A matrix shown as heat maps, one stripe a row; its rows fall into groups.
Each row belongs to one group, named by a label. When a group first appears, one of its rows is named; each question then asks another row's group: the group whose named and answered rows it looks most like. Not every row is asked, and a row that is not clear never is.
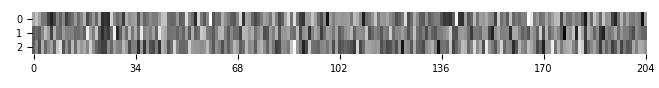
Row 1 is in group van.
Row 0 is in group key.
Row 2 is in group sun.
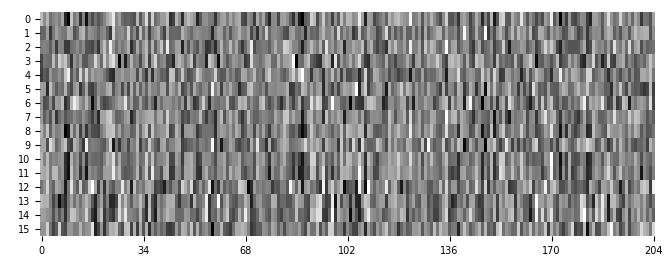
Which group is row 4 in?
sun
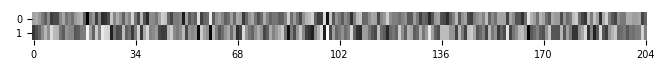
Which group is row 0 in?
key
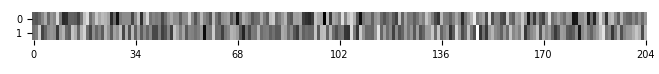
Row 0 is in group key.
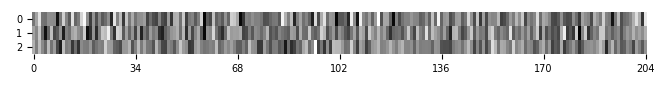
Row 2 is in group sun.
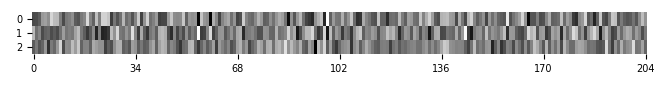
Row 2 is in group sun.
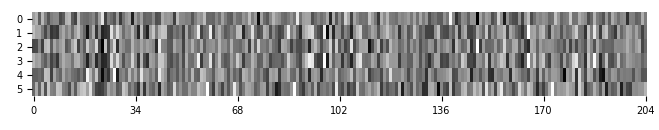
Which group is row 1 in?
key
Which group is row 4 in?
van
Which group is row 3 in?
key
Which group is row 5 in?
sun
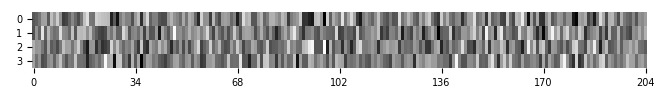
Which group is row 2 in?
key
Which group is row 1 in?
sun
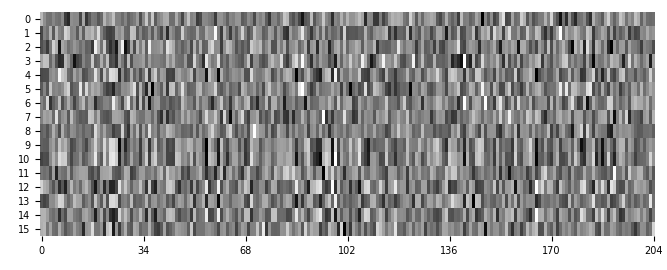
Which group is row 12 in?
key
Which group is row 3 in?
key
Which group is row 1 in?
sun
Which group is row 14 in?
key
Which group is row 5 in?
sun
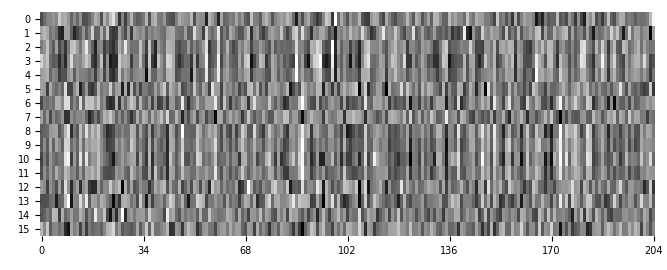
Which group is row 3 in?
key
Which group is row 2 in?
key
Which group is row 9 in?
sun
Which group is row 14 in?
van
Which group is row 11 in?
sun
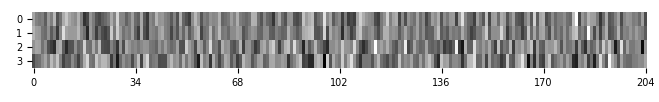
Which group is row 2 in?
key
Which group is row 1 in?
key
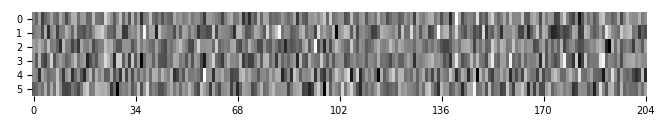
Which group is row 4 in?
van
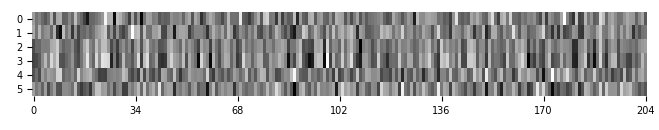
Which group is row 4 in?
sun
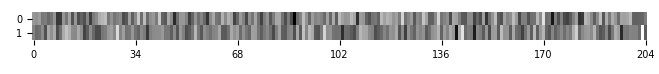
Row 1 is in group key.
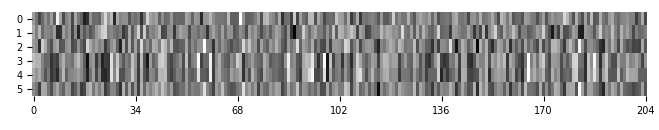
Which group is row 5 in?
van
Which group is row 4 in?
key
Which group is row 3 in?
key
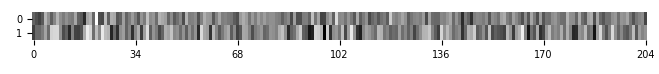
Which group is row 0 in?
van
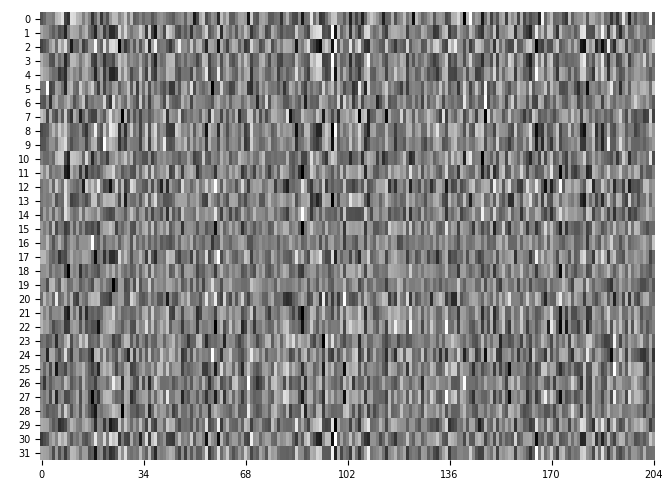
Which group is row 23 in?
sun
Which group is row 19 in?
van
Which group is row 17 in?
key
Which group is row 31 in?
key
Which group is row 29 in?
key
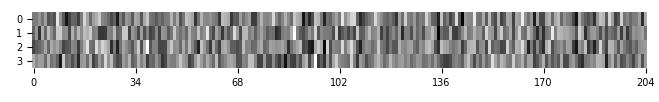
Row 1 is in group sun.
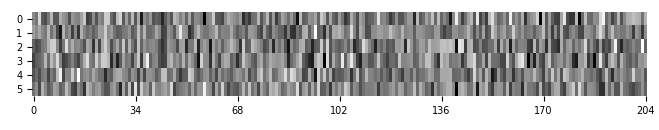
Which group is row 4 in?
sun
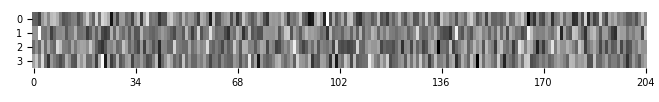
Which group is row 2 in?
sun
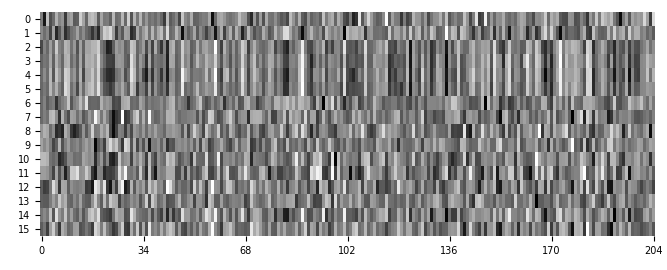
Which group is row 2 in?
sun
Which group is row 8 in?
key
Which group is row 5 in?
sun
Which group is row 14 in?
sun
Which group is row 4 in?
sun
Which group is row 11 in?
key
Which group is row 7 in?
van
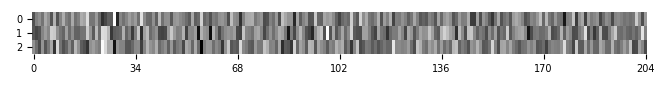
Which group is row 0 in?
van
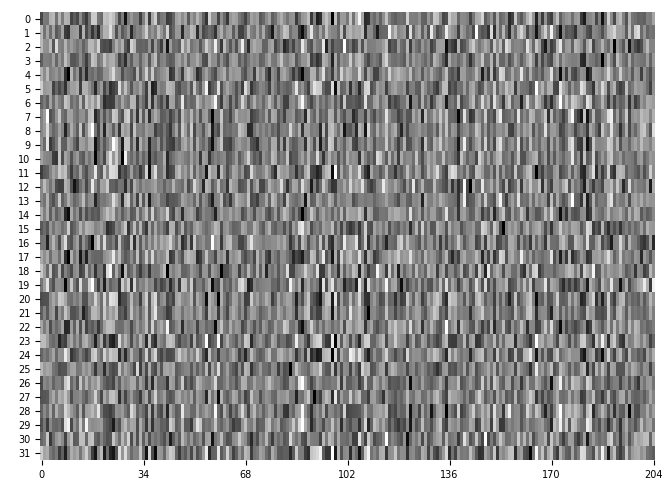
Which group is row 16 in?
van
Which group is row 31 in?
key
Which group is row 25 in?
key
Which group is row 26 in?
sun
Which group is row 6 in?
sun
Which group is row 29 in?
sun
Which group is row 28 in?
sun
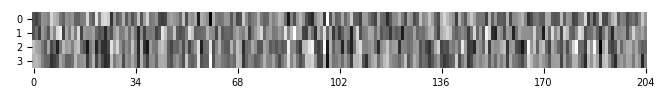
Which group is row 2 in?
key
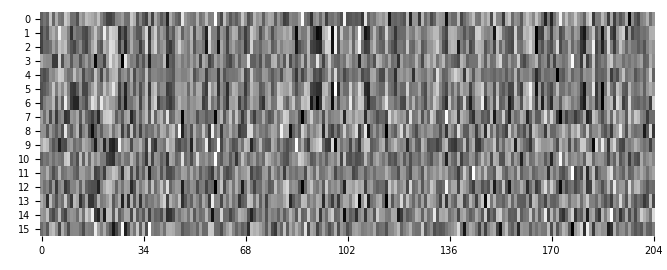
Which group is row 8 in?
van
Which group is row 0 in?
sun
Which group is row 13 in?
van
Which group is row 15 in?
van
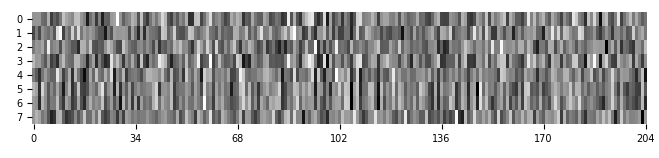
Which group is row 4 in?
van
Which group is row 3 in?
key
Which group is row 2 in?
sun
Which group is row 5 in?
van
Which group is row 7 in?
key
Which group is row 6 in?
van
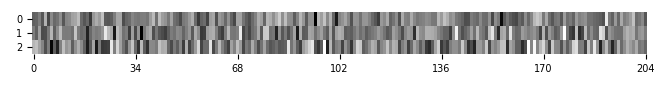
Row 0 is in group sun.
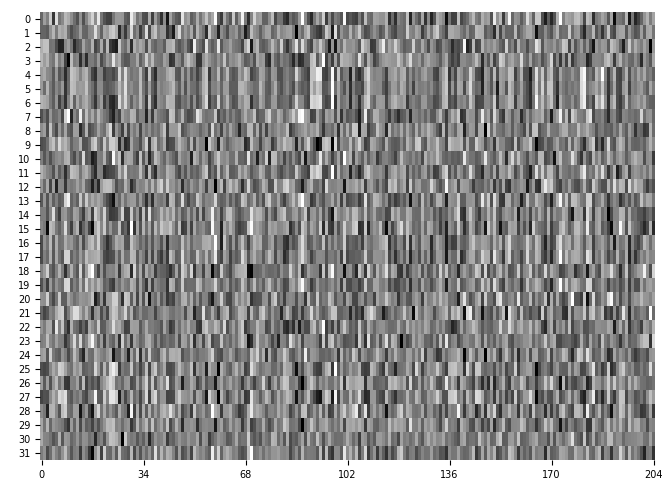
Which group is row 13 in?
sun
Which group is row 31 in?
van
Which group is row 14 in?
van
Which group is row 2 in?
key
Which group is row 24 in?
van
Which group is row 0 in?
sun
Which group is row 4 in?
key
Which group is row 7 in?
sun
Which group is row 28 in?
van
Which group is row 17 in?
sun
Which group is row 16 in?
sun
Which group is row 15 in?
van
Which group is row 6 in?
key
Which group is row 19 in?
sun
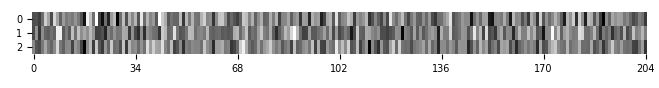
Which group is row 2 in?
van
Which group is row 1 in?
sun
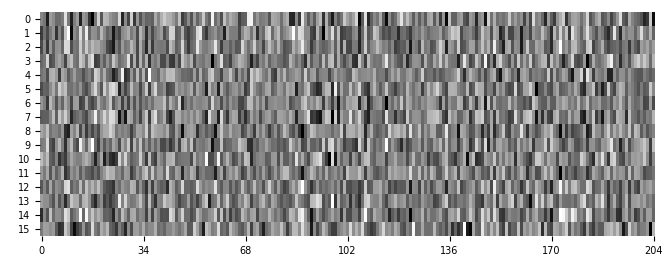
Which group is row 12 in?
sun
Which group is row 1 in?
sun
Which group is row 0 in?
van
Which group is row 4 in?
van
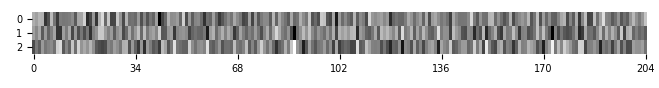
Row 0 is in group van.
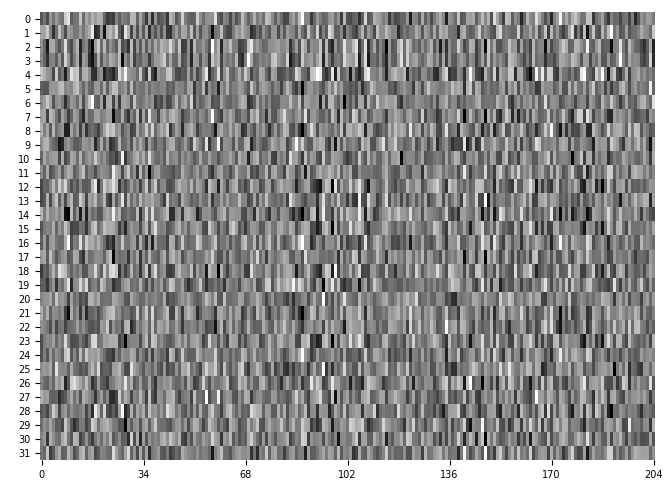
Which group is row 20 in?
sun
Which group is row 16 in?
sun
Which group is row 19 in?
sun
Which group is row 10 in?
van
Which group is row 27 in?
key
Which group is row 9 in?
key
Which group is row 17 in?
van
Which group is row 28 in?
van
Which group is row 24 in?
sun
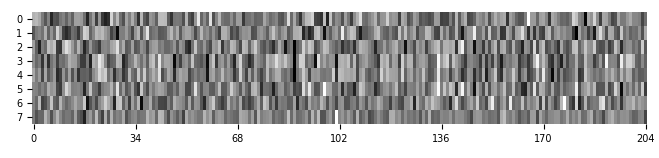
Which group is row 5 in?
key
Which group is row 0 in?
key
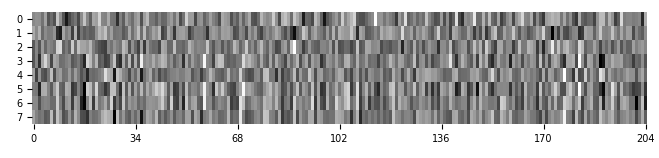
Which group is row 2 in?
sun
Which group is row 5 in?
van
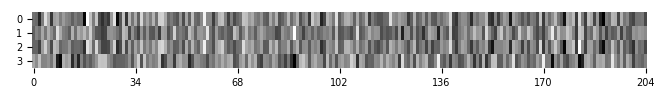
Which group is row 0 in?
van
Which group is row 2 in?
van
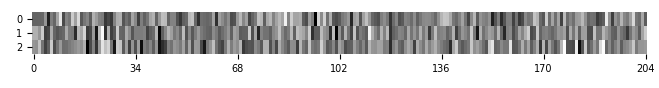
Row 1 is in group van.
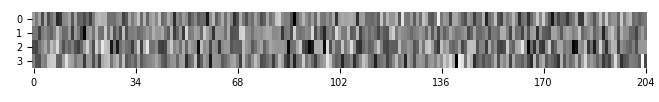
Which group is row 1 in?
van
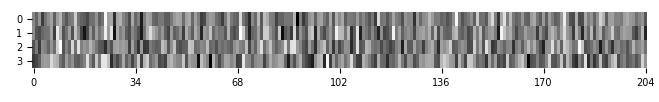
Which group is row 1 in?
van
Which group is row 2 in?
sun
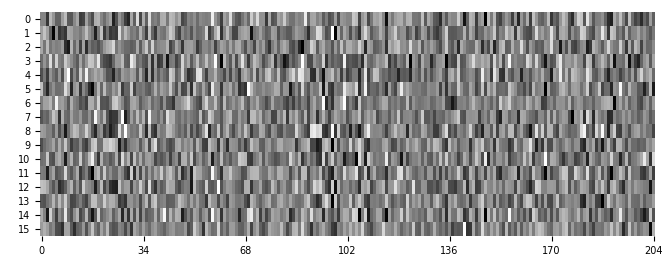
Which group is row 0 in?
van
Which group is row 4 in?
sun
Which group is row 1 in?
key
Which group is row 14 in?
van
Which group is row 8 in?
key
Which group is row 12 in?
key
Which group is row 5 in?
van
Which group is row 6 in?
sun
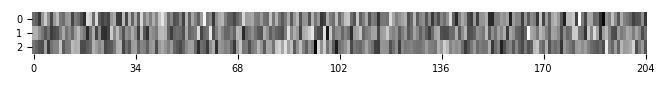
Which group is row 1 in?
key
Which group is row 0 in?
van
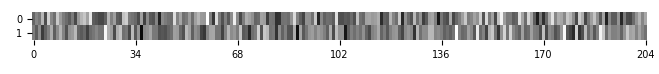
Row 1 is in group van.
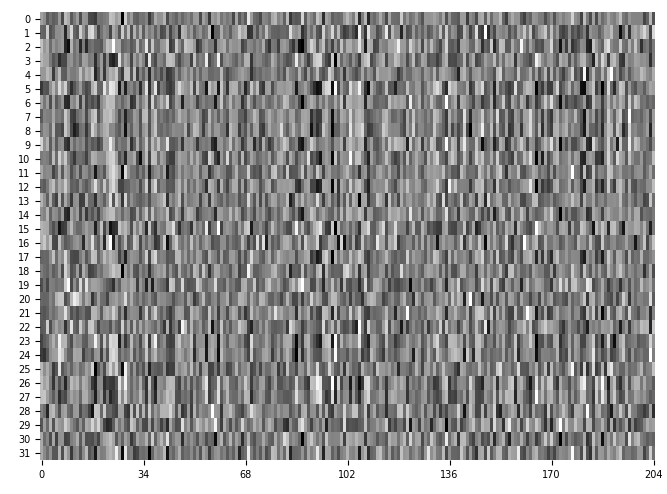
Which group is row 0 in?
van
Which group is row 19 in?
sun
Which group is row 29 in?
sun
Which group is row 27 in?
key
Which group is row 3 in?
key
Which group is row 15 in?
key
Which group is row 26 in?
key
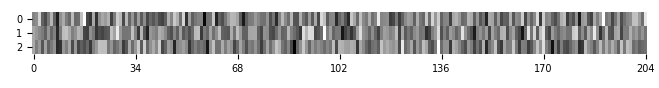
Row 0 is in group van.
